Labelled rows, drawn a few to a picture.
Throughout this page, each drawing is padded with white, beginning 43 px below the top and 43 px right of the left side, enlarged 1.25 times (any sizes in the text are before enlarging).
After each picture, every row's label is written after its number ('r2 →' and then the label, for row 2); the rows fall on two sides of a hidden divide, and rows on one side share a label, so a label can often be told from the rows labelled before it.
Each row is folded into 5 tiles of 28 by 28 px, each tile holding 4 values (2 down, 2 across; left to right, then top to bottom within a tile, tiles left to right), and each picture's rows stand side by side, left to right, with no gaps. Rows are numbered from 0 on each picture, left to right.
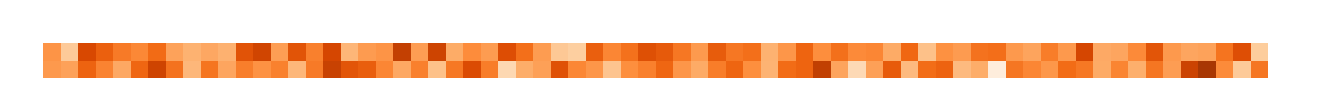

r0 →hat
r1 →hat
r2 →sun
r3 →hat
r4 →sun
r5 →hat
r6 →hat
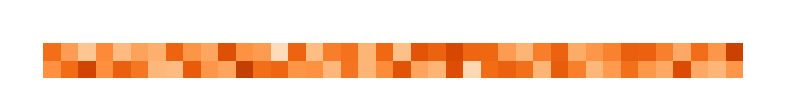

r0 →sun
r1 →sun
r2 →hat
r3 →hat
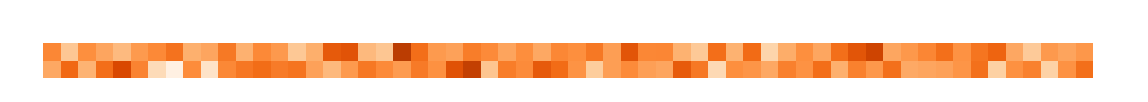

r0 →sun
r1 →sun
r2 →sun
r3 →hat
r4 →sun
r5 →hat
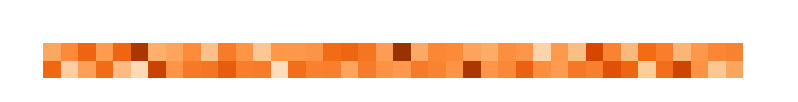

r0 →hat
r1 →sun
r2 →sun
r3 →hat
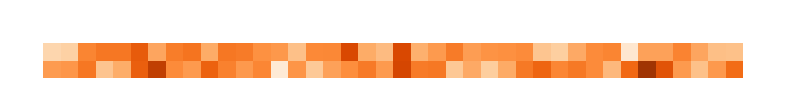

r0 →hat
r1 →sun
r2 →sun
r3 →sun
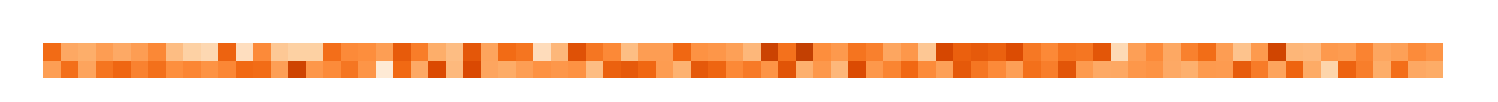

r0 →sun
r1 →sun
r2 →sun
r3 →sun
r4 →hat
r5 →hat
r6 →sun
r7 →sun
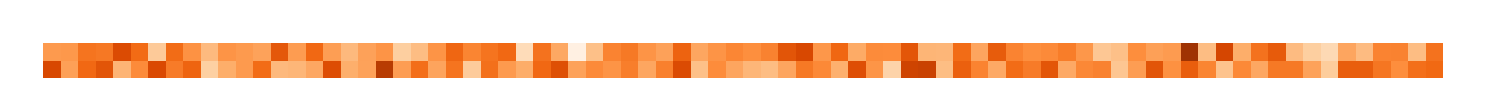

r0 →hat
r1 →hat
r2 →hat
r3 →hat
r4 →hat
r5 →hat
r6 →hat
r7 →sun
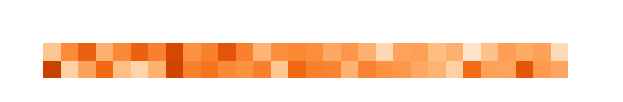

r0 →hat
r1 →sun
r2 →sun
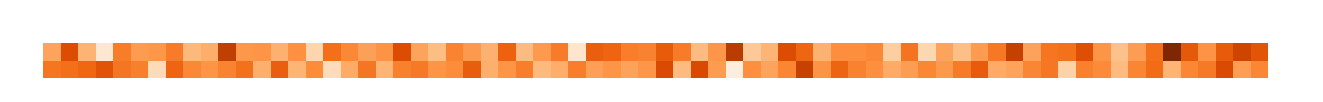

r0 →sun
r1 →sun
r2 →sun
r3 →hat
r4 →hat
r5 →hat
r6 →hat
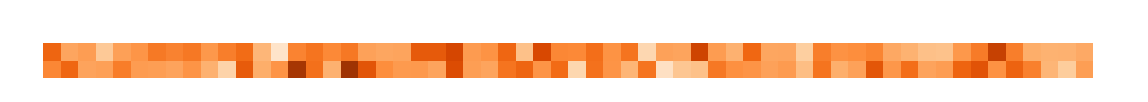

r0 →sun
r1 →sun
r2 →hat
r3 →sun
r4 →sun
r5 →hat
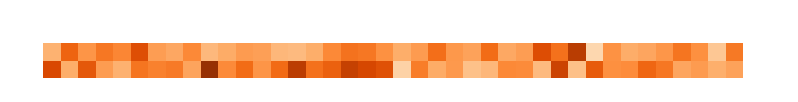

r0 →hat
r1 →sun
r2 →hat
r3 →sun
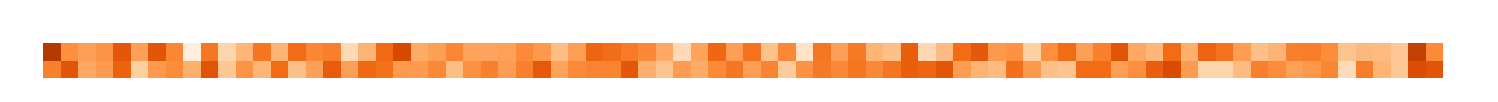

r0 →sun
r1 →hat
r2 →sun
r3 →hat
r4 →sun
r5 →hat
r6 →sun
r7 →hat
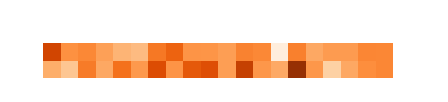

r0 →sun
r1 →sun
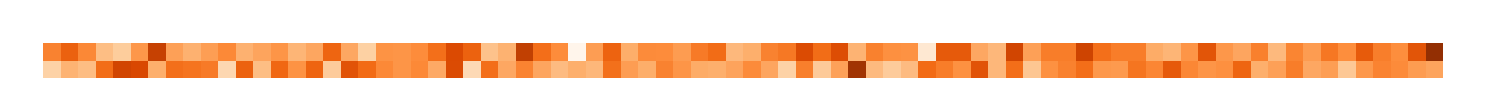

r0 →sun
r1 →sun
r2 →hat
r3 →hat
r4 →hat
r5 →hat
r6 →sun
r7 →hat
